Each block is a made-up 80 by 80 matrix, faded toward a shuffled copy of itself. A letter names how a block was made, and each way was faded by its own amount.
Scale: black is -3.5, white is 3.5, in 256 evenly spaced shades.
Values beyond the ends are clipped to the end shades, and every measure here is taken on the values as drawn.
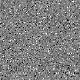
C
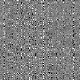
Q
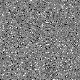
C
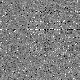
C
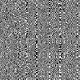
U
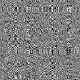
U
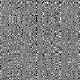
Q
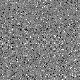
C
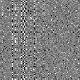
U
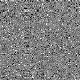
C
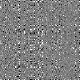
Q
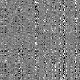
Q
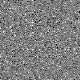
C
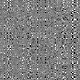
Q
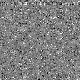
C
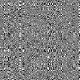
U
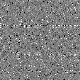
C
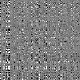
Q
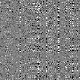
Q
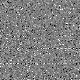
C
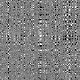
Q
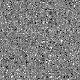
C
